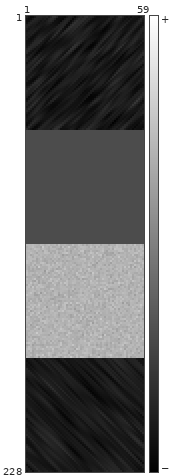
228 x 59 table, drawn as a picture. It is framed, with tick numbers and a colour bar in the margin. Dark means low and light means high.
The table splits into 4 rows of 1 panel. Panel 1,1: very low, slanting up to the right, faint in contrast. Panel 2,1: low, flat. Panel 3,1: high, fine-grained, faint in contrast. Panel 4,1: very low, slanting down to the right, faint in contrast.
